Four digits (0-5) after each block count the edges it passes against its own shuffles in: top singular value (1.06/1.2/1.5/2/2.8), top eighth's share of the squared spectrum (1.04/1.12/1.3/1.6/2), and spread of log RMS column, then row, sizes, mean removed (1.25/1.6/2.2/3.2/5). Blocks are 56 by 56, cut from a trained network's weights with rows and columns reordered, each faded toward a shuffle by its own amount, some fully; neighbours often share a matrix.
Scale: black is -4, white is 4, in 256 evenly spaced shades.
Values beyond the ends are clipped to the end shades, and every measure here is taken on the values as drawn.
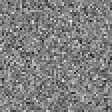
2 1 0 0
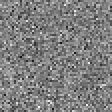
0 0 0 0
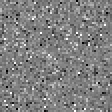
0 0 0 0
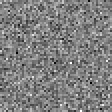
1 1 0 0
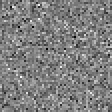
0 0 0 0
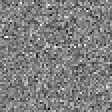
1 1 0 0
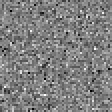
0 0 0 0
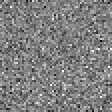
0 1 0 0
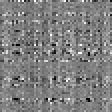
3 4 1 4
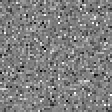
0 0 0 0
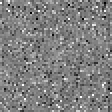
0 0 0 0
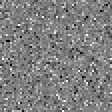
0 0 0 0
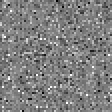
1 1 0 1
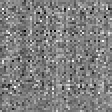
3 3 0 3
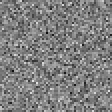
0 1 0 0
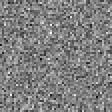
2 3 0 0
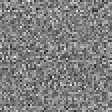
3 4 1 2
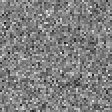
1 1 0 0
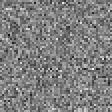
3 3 0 2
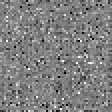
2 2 0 1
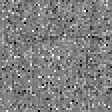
2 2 0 1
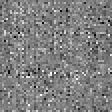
2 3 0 2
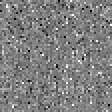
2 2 0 1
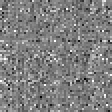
2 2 0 2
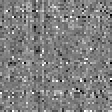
3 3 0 3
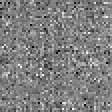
2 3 0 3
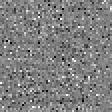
2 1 1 0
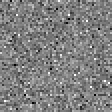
1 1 0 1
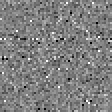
2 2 0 1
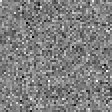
2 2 1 0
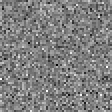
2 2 0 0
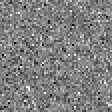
1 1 0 0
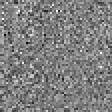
3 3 1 2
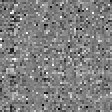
2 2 2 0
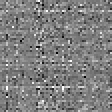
3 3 3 1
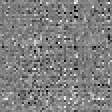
3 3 3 1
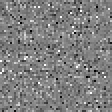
1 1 0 0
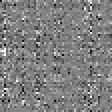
2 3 3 0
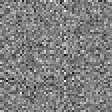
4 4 2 2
